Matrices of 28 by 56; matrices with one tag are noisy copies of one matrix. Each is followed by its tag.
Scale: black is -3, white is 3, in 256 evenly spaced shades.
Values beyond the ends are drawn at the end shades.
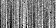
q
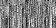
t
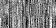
t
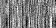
t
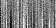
q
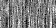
t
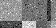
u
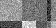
u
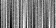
q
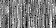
t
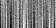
q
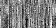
t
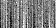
q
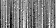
q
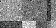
u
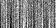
q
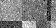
u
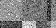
u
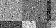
u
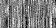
t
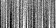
q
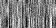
t
